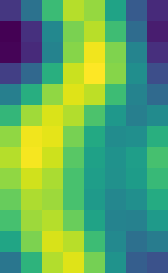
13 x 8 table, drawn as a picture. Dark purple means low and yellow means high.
Ninth with the lowest average: top left. Ninth with the highest average: top middle. Lone odd cells: none. Average level on the scale: 60%.
